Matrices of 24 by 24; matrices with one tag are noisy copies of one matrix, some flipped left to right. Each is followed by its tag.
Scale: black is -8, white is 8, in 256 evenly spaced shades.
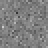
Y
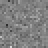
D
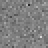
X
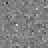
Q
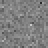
Q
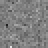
D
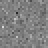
Y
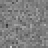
D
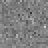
Y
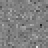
D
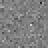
Q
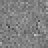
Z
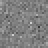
Z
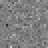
D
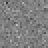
Q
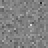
Q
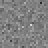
Q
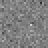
Q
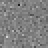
X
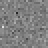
Y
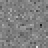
D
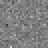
D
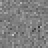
Z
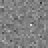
Q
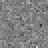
D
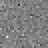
X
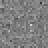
Q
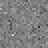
Z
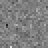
D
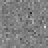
Y
